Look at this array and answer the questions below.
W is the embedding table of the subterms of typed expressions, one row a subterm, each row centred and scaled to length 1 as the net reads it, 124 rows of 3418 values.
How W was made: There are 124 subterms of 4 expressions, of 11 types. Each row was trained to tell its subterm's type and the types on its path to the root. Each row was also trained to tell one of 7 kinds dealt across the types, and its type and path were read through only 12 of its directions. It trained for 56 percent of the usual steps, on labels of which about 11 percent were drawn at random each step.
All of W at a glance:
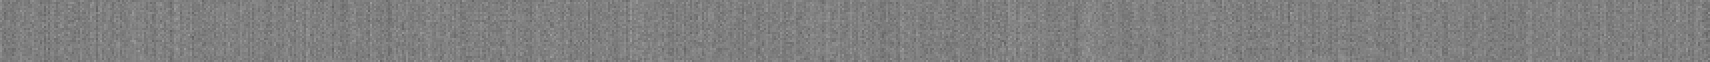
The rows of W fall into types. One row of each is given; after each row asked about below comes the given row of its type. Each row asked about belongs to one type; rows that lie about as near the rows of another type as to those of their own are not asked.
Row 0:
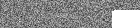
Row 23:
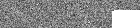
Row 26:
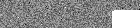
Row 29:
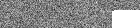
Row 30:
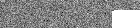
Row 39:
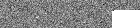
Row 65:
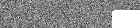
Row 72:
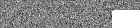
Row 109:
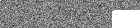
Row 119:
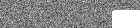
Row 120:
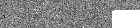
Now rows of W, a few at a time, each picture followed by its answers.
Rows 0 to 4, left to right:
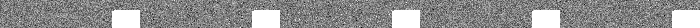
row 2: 119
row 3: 119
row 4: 72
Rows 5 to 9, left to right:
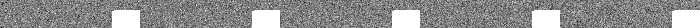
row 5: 23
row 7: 72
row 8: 0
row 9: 29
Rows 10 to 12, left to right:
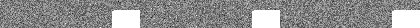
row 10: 109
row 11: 120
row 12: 26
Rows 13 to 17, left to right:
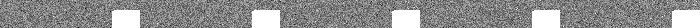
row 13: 23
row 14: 65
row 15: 30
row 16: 120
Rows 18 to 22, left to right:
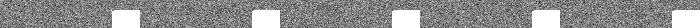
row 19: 119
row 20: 29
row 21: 39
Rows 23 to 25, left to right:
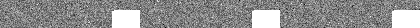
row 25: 26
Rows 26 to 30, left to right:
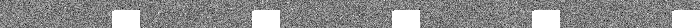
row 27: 26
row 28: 72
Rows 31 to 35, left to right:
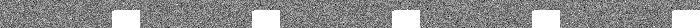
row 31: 26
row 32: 0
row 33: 109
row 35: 120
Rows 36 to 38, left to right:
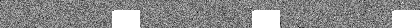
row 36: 109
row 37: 120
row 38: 26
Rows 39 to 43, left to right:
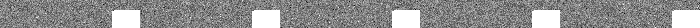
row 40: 30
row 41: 30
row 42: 109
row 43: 30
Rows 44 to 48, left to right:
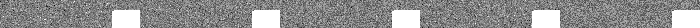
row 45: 120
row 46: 26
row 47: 23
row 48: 109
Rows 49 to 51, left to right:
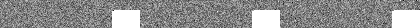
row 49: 72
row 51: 65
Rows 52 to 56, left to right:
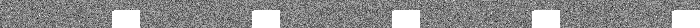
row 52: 119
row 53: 23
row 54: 120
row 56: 0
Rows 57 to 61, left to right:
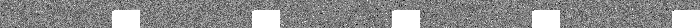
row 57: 119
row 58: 109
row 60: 30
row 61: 72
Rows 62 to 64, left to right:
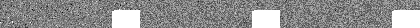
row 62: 29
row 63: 23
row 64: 26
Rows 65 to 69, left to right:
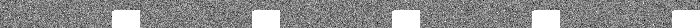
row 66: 120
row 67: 39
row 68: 0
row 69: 109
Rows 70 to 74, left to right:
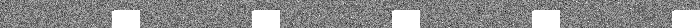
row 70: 23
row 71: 23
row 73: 26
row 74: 120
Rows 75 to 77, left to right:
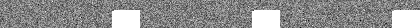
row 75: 39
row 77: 26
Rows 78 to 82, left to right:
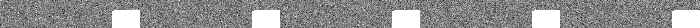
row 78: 119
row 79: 39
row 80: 29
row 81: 120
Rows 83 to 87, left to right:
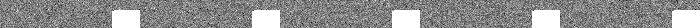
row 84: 109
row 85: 72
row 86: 72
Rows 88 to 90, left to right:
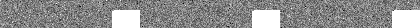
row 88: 72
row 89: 72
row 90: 30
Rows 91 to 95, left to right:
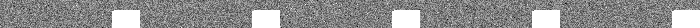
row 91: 23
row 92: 109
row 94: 30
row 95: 119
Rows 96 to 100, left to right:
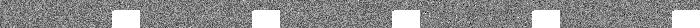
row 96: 26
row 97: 39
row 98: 109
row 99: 26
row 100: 65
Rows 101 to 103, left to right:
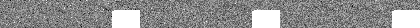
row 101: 65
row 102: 109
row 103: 0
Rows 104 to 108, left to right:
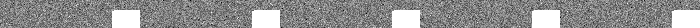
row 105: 109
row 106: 26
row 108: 0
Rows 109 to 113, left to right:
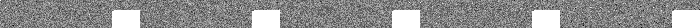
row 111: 29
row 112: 0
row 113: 119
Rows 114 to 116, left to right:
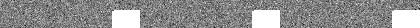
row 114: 65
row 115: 72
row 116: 72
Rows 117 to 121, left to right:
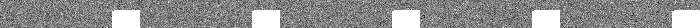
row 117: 65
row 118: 23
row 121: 29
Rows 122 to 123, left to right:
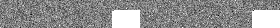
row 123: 72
